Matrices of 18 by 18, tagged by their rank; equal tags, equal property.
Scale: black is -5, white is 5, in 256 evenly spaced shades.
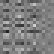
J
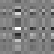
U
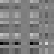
U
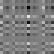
U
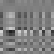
U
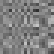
J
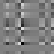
U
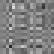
J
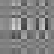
U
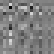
J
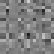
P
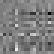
P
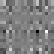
J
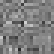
P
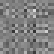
J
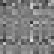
P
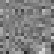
P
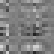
J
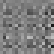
P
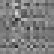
P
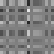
U
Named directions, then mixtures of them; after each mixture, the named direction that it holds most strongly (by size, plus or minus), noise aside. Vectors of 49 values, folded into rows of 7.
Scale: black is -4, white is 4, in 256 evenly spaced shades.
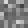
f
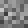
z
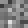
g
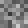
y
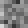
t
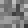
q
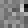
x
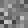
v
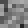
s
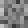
t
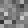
v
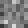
t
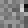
x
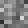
v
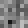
g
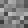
z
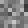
x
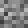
z
